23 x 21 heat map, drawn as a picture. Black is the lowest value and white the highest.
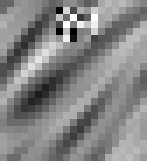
Average level on the scale: 50%. Mirror symmetry: none. Histogram: bell-shaped. Odd patch: rougher, in the top middle. Roughest part: top middle.
